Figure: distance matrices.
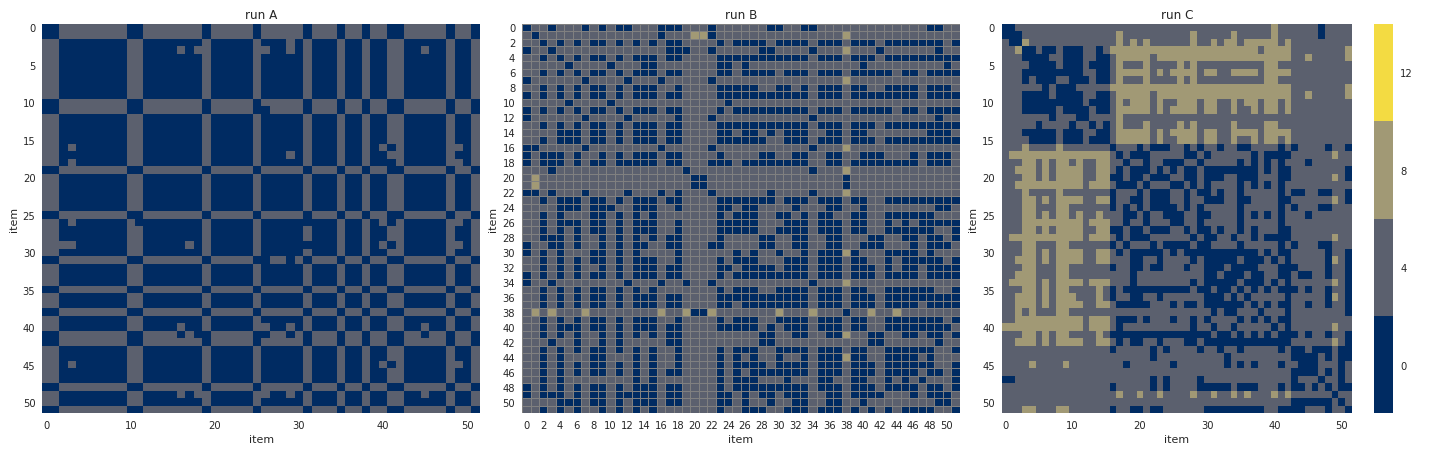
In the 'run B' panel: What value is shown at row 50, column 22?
4
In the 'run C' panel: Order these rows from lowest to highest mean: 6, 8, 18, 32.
32, 18, 6, 8
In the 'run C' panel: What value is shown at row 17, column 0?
4
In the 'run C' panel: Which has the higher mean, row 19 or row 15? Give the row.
15
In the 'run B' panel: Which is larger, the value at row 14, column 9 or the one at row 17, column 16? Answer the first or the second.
the second
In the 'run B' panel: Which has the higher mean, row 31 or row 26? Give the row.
31
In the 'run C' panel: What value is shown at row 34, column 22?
4
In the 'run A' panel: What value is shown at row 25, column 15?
4
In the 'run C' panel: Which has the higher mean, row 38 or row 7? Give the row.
38
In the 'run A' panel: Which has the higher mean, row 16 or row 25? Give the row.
25
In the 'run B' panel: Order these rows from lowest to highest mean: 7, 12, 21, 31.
31, 12, 7, 21
